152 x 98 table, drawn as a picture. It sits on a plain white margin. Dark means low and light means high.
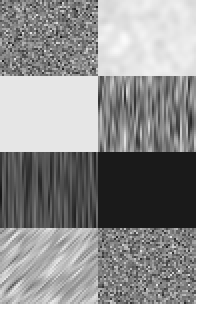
The table splits into 4 rows of 2 panels. Panel 1,1: middling, fine-grained, strong in contrast. Panel 1,2: very high, blotchy, faint in contrast. Panel 2,1: very high, flat. Panel 2,2: middling, streaked downward, strong in contrast. Panel 3,1: low, streaked downward. Panel 3,2: very low, flat. Panel 4,1: high, slanting up to the right. Panel 4,2: middling, fine-grained, strong in contrast.
